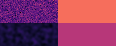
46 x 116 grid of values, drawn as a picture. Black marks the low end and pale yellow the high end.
It is made of 2 by 2 panels. Panel 1,1: low, fine-grained. Panel 1,2: high, flat. Panel 2,1: very low, blotchy, faint in contrast. Panel 2,2: middling, flat.
